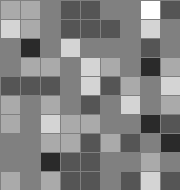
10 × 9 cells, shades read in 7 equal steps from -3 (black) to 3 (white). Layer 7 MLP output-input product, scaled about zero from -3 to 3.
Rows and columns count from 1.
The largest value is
3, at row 1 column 8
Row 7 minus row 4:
1 -1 1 1 -1 -1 0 0 -2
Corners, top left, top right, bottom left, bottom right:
1 -1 1 -1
